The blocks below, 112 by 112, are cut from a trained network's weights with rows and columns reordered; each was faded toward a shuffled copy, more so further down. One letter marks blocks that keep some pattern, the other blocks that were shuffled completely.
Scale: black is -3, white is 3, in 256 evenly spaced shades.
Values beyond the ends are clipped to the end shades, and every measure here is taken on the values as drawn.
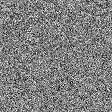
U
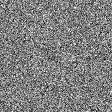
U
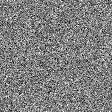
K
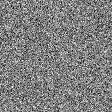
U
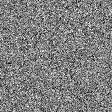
K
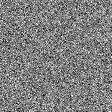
K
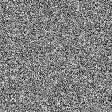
U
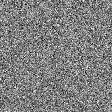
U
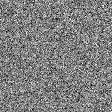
U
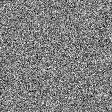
U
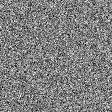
K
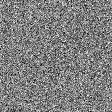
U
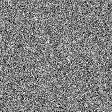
U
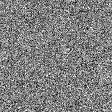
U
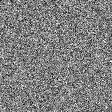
K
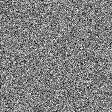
K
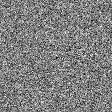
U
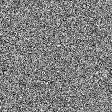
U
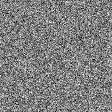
U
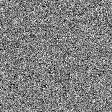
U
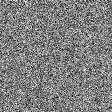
U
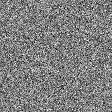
K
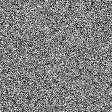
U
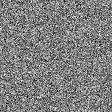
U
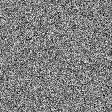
K
